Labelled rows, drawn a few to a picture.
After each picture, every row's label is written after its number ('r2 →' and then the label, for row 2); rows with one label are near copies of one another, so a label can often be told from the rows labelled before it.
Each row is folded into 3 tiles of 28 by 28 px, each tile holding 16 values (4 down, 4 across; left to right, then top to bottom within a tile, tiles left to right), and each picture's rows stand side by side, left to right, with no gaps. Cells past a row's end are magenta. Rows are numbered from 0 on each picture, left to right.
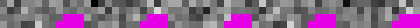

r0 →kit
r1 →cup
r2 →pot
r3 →kit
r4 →cup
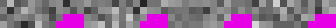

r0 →kit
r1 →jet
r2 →pot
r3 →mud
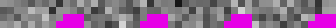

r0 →jet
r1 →kit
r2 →cup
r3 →mud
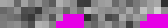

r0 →pot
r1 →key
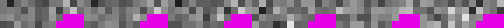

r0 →cup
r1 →cup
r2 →cup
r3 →kit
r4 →key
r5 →jet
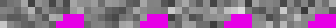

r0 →mud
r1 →pot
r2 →key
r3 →jet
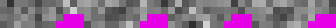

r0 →cup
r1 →pot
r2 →kit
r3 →pot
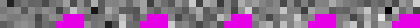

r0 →cup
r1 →kit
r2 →mud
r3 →jet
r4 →jet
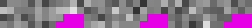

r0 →key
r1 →jet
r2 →kit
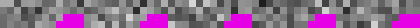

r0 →pot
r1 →jet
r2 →mud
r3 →cup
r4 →kit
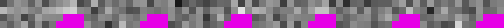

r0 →key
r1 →kit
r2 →cup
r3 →key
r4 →cup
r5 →kit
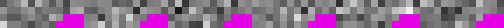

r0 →mud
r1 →jet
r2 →kit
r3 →jet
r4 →key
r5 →pot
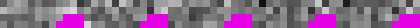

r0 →key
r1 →mud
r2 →pot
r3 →cup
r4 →cup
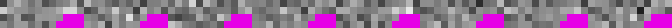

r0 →key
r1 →jet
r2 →mud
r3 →jet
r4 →key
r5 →jet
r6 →key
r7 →jet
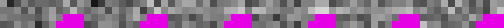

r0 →cup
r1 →cup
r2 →key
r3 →key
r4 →key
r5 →mud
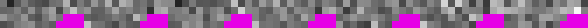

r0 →cup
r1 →mud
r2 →cup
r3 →mud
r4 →kit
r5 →mud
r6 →key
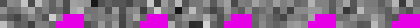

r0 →mud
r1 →cup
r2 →kit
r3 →pot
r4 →kit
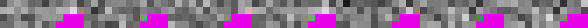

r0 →key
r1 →kit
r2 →mud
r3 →key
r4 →cup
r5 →jet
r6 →jet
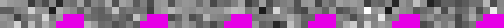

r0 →jet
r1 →mud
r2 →key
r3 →kit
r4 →jet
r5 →cup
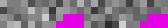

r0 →jet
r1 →kit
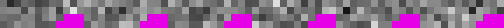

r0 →cup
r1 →pot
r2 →pot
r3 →mud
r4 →kit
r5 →jet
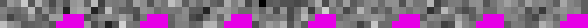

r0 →mud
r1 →kit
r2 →pot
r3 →cup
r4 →kit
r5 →kit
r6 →pot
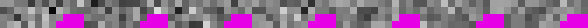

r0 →jet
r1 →cup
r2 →kit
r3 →jet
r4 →pot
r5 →mud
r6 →pot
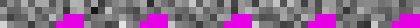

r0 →mud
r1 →kit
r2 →mud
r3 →mud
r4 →kit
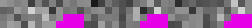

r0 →jet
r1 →cup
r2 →cup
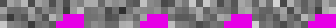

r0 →mud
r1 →pot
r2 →mud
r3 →mud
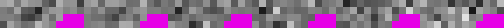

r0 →pot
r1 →pot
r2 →kit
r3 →kit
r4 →cup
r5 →jet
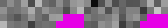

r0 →mud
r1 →cup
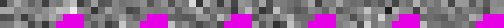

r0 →key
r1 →kit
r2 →mud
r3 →kit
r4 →jet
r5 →mud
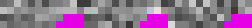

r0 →key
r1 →key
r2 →mud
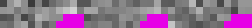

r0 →key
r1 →key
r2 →mud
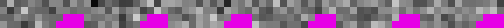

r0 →kit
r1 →cup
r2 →jet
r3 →mud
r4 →pot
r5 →key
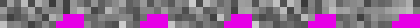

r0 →mud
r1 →kit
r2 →mud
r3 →mud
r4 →key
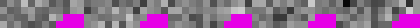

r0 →mud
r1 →jet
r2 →key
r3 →pot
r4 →cup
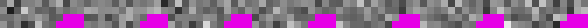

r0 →kit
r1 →key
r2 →kit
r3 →kit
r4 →mud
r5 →mud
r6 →mud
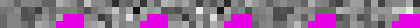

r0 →pot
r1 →jet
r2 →jet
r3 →pot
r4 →key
